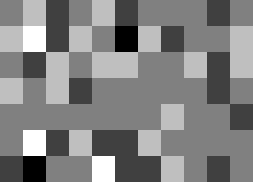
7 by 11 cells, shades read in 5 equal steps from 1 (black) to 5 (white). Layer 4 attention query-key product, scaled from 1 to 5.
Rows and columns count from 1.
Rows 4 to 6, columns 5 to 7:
3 3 3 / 3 3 3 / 2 2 4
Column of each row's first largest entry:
2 2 3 1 8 2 5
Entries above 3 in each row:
2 5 5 2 1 3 2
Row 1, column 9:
3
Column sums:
22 23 20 22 24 17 22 22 22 17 22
